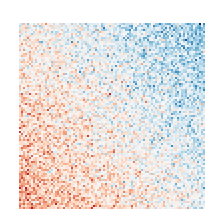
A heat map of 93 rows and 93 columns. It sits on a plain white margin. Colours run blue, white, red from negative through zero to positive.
There are no regular stripes. The ninth with the lowest average is the top right. Fine speckle covers the field. No single row or column stands out from its neighbours. There is an overall slope up to the bottom left. The halves do not mirror each other. The ninth with the highest average is the bottom left.
